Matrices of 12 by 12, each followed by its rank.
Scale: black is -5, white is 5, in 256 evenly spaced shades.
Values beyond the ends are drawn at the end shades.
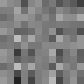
two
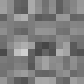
two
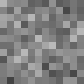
full rank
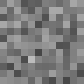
full rank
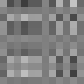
one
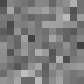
full rank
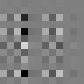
one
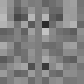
two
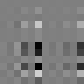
one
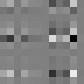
one
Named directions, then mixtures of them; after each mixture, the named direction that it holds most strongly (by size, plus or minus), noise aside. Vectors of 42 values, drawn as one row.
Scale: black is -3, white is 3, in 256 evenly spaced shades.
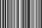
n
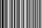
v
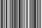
n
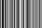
v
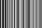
n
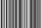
n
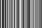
n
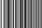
v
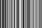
n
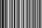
v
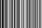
v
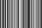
n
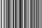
v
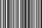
n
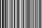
v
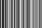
v
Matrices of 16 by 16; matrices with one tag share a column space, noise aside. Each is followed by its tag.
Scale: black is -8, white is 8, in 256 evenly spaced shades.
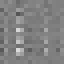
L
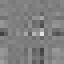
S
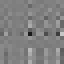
S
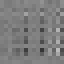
L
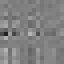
S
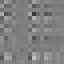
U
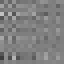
U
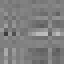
S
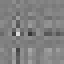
S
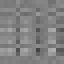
L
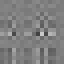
S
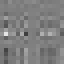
S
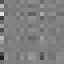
U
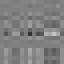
S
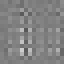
L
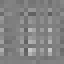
L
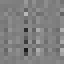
L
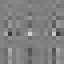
S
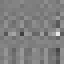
S
